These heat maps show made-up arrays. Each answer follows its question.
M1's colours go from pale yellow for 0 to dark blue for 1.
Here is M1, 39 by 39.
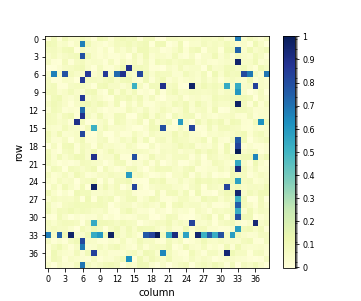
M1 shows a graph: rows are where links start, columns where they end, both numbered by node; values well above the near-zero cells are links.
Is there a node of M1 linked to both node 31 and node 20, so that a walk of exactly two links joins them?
yes
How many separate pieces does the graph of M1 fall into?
3
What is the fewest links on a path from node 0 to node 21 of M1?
2
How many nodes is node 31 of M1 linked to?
3
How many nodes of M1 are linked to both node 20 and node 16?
0
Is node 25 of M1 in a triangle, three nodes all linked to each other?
yes
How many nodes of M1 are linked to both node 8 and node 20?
2
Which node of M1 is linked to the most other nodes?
node 33
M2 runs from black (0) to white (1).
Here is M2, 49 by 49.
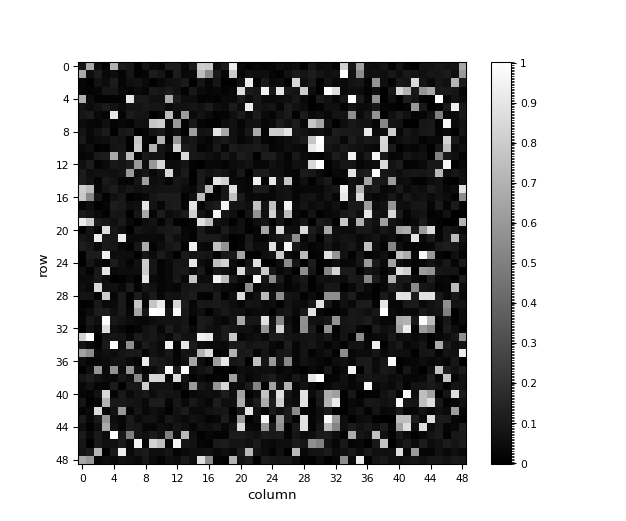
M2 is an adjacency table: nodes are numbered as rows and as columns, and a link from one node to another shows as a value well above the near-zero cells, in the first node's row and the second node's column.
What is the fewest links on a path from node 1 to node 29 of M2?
3
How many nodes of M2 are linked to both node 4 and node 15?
1
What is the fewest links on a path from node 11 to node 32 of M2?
5
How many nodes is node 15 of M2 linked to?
7
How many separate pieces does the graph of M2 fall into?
1
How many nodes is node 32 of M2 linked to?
9
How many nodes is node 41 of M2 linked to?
10
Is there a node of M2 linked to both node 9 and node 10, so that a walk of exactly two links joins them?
yes
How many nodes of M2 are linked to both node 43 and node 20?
8
